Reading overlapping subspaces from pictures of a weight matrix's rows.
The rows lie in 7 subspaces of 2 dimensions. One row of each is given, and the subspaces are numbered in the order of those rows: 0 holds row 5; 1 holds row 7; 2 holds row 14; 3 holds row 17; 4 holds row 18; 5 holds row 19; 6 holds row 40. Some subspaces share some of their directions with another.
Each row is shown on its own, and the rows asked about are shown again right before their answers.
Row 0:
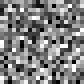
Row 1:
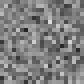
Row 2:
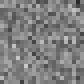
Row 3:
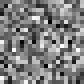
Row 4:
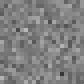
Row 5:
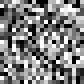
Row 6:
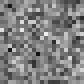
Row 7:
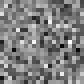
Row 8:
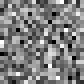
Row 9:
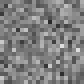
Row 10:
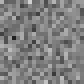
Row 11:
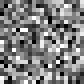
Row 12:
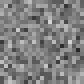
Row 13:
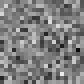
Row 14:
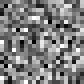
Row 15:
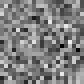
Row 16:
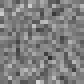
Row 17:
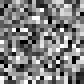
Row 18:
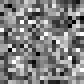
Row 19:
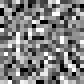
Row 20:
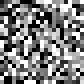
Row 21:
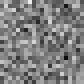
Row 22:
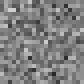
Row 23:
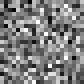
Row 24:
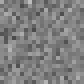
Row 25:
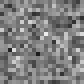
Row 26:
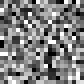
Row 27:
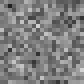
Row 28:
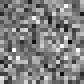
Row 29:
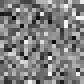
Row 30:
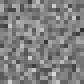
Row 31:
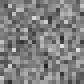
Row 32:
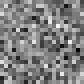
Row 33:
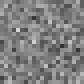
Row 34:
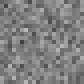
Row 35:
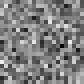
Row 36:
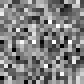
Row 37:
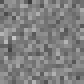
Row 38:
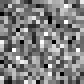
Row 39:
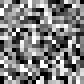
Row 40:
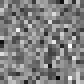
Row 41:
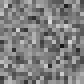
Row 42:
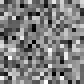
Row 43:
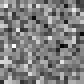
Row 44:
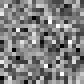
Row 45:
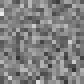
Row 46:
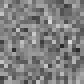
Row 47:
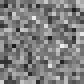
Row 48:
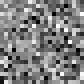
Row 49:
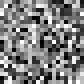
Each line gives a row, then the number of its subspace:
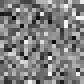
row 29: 3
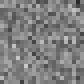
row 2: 0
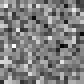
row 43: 0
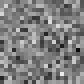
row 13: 4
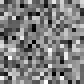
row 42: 1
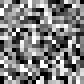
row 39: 5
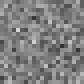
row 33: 2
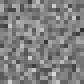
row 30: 2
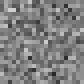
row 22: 2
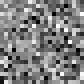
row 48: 6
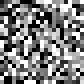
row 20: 3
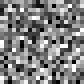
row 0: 2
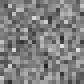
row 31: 5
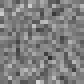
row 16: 5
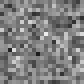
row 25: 4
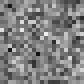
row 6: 4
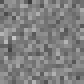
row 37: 1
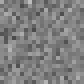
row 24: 1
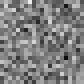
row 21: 2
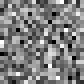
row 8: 6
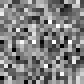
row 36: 0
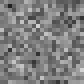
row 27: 4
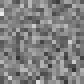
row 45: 5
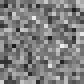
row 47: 0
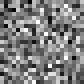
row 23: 2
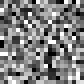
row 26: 6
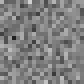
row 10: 1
